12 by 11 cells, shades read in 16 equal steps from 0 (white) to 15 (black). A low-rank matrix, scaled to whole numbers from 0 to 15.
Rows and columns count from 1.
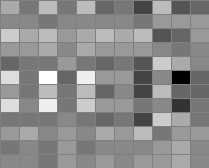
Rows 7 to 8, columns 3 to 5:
4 8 4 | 1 8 3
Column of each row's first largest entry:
8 3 9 10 8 10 8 10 8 9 1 3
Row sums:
80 76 61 69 81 74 79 68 83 66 76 72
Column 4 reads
8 7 6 7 6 9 8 8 7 6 6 6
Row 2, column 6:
7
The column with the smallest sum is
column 3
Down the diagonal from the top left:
5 7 4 7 8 6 7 8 3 6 7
